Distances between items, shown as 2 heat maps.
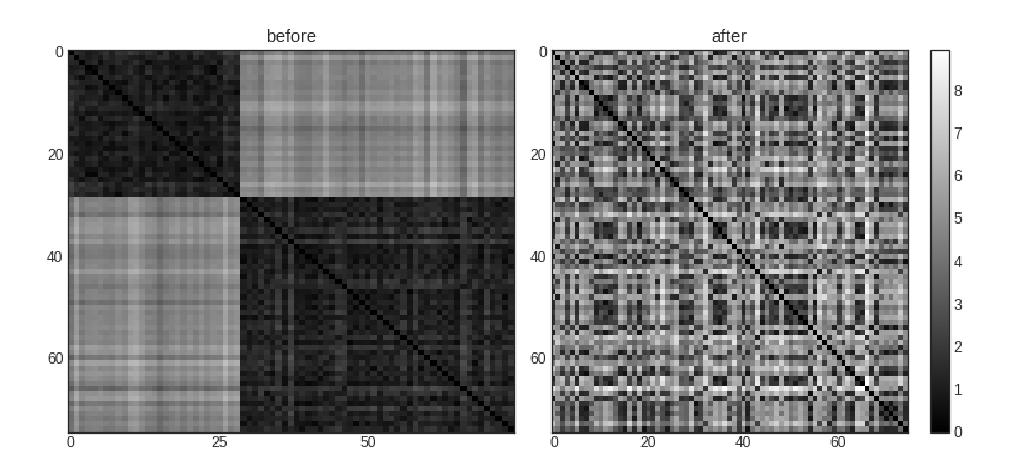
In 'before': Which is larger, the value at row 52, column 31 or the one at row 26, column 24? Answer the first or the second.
the second
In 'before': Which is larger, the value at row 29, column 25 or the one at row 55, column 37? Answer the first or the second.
the first
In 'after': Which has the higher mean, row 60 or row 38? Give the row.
38
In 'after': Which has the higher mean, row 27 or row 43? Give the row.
43
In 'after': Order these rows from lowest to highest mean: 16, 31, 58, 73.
31, 16, 58, 73
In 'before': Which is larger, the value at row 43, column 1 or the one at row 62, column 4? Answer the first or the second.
the first
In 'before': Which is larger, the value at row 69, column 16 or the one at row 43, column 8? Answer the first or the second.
the second
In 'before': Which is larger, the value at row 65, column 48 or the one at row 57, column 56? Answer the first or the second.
the second
